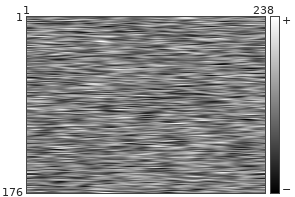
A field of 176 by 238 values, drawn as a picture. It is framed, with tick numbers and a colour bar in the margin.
The halves do not mirror each other. There is no overall slope. The grain runs across in streaks. The histogram is bell-shaped. Overall the values sit about 50% of the way up the scale.
